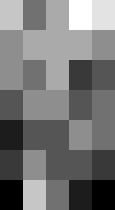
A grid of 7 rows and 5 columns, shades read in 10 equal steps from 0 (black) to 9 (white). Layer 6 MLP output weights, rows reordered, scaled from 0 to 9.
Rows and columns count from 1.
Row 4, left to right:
3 5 5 3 4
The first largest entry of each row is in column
4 2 3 2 4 2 2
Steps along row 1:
down up up down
